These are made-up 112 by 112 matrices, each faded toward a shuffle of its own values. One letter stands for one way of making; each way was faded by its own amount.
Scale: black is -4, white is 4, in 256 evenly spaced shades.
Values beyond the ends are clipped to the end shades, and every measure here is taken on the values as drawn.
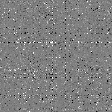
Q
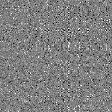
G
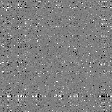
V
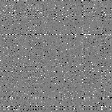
V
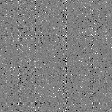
V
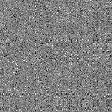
G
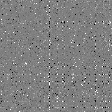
Q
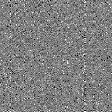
G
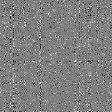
Q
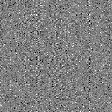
G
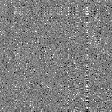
G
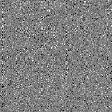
G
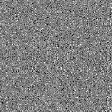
G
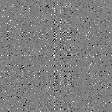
Q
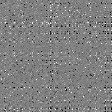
V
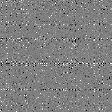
V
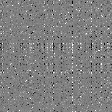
V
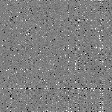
Q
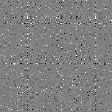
V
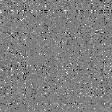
Q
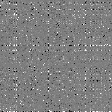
V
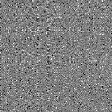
G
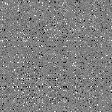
Q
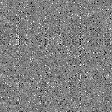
G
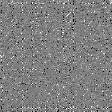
Q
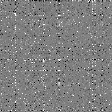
Q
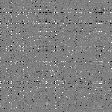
V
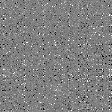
Q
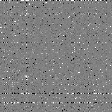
V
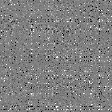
Q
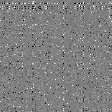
Q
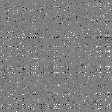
V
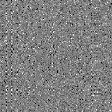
G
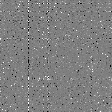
Q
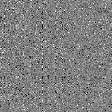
G
